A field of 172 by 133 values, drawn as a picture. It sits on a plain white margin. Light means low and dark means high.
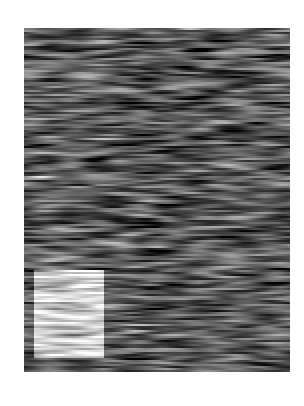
Neither half mirrors the other. Streaks run across, left to right. The bottom left is the ninth with the lowest average. On average the colour sits 60% of the way up the scale. In the bottom left lies a patch that is lower than the rest.
